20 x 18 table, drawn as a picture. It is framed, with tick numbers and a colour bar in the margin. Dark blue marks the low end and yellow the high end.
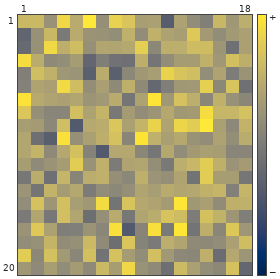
Average level on the scale: 70%. Slope: none. Grain: fine. Mirror symmetry: none. Histogram: bell-shaped.
